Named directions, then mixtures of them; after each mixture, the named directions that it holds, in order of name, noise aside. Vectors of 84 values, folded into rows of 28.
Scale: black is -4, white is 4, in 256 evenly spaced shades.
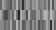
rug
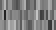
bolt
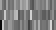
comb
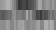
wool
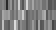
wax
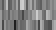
wax, wool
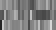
comb, wool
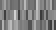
bolt, comb, rug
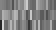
bolt, comb, wax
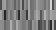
bolt, rug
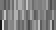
comb, wax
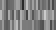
rug, wax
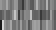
comb, rug, wool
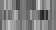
bolt, comb, wool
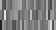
bolt, comb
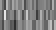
bolt, rug, wax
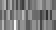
bolt, wax, wool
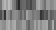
bolt, wool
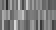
wax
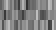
bolt, wax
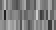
bolt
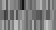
rug, wax, wool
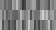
bolt, comb, rug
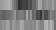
wool
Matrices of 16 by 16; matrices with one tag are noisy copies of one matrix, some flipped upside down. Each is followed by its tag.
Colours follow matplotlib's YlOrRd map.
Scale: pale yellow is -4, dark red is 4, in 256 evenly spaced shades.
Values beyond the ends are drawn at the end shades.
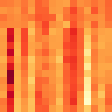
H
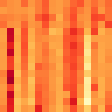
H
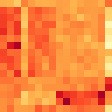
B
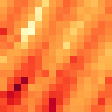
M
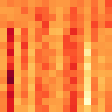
H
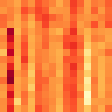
H
